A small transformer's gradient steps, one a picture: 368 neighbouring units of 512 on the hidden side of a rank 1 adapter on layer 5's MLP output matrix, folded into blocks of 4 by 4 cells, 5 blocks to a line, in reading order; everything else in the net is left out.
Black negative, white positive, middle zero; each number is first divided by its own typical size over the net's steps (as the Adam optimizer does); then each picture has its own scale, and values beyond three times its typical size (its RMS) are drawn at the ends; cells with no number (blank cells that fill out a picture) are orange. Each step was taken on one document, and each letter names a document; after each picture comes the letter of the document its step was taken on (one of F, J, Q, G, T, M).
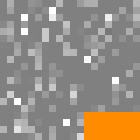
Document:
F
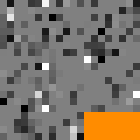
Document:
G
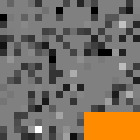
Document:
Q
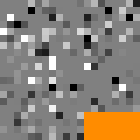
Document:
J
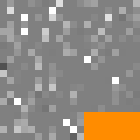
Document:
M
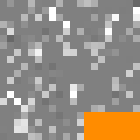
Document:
F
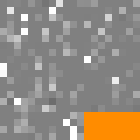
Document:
M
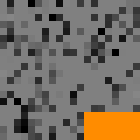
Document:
G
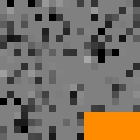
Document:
G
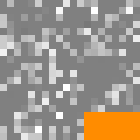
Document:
Q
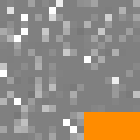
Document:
M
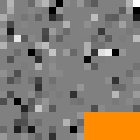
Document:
G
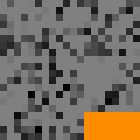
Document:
Q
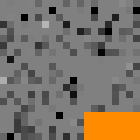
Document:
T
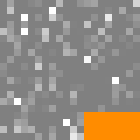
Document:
M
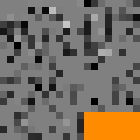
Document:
J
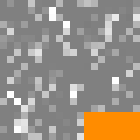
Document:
F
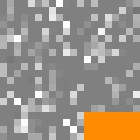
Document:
G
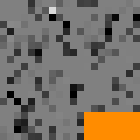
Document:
F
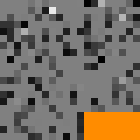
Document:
J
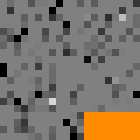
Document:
M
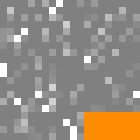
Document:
M
